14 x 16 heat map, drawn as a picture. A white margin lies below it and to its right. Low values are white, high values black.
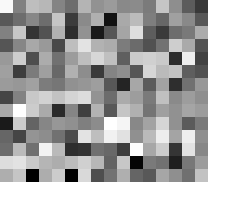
No seam splits the table. The halves do not mirror each other. There is no overall slope.
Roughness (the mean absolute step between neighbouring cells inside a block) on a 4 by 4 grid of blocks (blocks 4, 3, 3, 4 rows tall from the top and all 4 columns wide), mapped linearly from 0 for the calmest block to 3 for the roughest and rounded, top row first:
2211 / 1123 / 2210 / 2332
